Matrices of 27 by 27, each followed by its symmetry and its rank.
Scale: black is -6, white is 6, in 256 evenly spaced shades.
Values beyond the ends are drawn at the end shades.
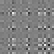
symmetric, rank two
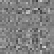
neither, rank five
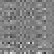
neither, rank three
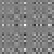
symmetric, rank two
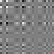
symmetric, rank one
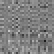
neither, rank three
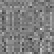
neither, rank five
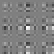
symmetric, rank one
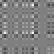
symmetric, rank one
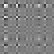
symmetric, rank one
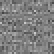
neither, rank five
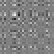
symmetric, rank two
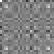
symmetric, rank three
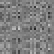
neither, rank three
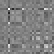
symmetric, rank three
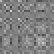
symmetric, rank three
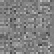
neither, rank five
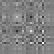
symmetric, rank two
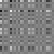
symmetric, rank one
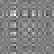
symmetric, rank two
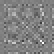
symmetric, rank three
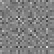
symmetric, rank three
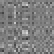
neither, rank three
